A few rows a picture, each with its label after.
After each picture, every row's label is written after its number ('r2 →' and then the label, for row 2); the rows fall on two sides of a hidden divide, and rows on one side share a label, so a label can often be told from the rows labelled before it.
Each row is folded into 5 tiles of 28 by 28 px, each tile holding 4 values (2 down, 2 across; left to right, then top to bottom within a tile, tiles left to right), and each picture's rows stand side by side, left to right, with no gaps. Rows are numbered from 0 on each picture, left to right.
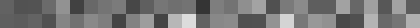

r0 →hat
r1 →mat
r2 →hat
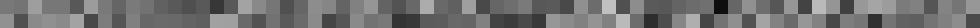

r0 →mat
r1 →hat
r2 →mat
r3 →mat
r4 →mat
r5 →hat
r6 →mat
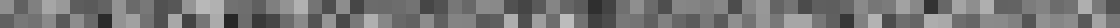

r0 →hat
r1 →mat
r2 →hat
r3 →hat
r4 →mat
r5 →hat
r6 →hat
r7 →hat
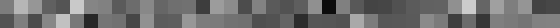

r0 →mat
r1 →mat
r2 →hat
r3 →mat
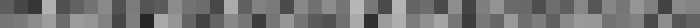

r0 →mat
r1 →hat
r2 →mat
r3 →hat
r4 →mat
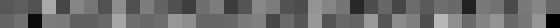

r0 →mat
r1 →hat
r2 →hat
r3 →hat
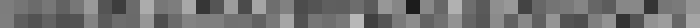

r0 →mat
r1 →mat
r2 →mat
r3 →mat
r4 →hat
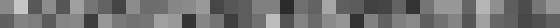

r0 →mat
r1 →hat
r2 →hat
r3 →hat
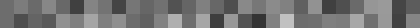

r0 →hat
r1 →hat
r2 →mat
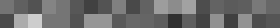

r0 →hat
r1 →mat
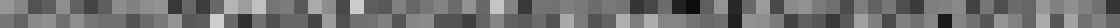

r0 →hat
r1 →mat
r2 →mat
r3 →mat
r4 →hat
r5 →mat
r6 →hat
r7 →hat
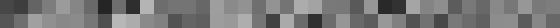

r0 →hat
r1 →mat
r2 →mat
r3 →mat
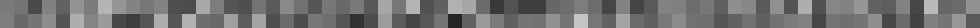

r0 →mat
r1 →hat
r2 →mat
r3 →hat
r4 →hat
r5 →mat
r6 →hat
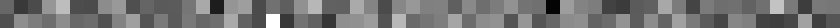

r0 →hat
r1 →hat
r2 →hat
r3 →mat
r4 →hat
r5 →mat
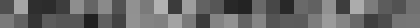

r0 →mat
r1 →hat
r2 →mat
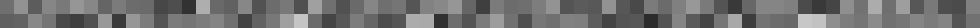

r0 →mat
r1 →hat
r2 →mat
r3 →mat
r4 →mat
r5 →hat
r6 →hat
